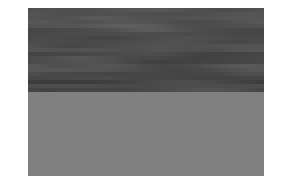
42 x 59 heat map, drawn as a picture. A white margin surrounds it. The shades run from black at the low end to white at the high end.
It is made of 2 by 1 panels. Panel 1,1: low, streaked across, faint in contrast. Panel 2,1: middling, flat.
